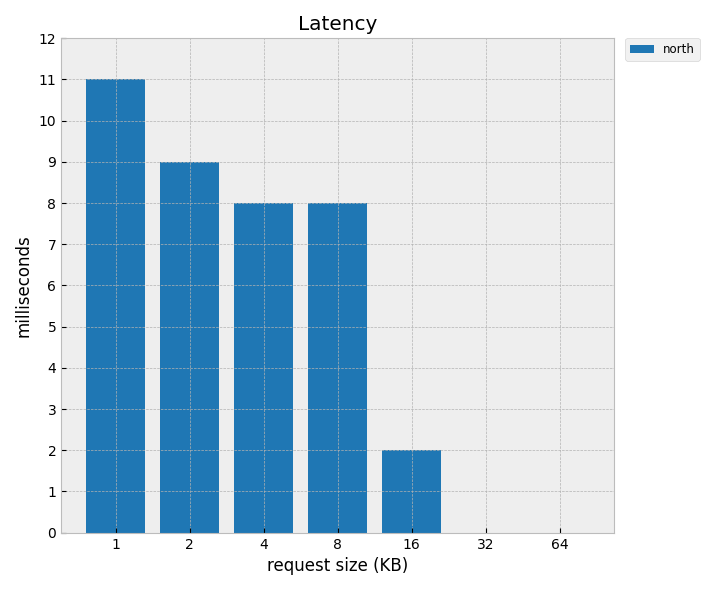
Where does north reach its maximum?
1
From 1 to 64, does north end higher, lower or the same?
lower
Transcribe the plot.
Title: Latency
x-axis: request size (KB), ticks 1 2 4 8 16 32 64
y-axis: milliseconds, ticks 0 1 2 3 4 5 6 7 8 9 10 11 12
Legend: north
Values:
north: 11 9 8 8 2 0 0
